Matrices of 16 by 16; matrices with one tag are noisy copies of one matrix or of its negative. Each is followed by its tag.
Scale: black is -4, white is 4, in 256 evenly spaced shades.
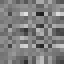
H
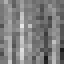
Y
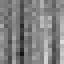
Y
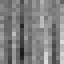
Y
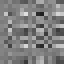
H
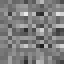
H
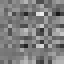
H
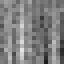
Y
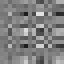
H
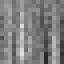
Y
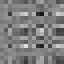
H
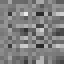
H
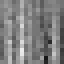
Y
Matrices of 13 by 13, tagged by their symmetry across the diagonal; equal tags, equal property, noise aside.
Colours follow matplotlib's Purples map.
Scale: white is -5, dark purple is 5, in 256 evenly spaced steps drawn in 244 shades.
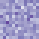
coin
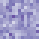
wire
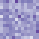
coin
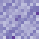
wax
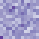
wire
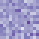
coin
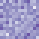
wax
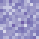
wax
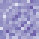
wax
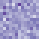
coin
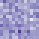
coin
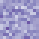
wire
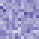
wire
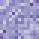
wax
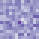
coin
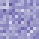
wax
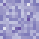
wax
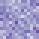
coin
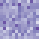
wire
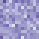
wire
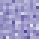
coin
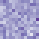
wire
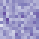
wire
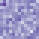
wax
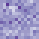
wire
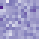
coin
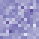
wax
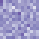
wire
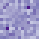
wax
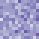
coin
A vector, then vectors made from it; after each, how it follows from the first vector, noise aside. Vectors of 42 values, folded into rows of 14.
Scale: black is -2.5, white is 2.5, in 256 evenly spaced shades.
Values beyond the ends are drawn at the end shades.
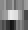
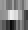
copied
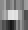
copied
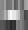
copied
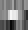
copied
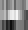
copied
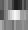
reversed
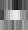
reversed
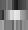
reversed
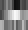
reversed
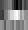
reversed
